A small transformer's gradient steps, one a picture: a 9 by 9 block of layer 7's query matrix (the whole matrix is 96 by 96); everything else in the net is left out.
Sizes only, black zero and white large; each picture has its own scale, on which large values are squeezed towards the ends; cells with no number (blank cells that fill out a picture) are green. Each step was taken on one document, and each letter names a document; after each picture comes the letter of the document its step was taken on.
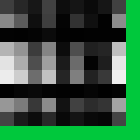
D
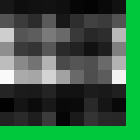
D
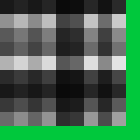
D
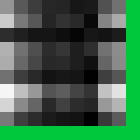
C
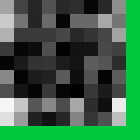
D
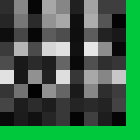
D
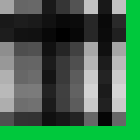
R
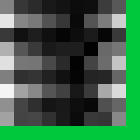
C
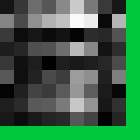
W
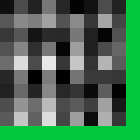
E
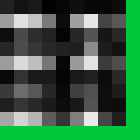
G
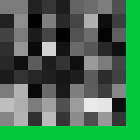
E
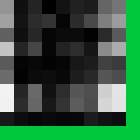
C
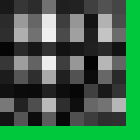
E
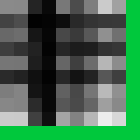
R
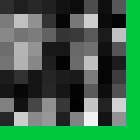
G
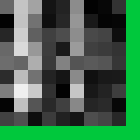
G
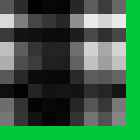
R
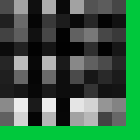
E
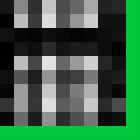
E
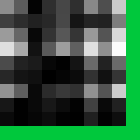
R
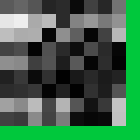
G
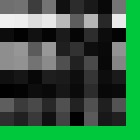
D
